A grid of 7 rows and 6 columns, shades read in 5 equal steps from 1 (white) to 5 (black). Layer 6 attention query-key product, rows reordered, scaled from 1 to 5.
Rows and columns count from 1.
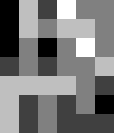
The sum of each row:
18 17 20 19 15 21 21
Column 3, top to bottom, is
4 3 5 4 2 3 3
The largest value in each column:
5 4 5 4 4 5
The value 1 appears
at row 1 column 4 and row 3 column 5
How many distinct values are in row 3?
3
